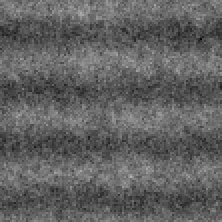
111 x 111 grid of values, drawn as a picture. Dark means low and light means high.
Average level on the scale: 40%. Histogram: bell-shaped. Slope: none. Stripes: horizontal, repeating 4 times. Grain: blotchy.
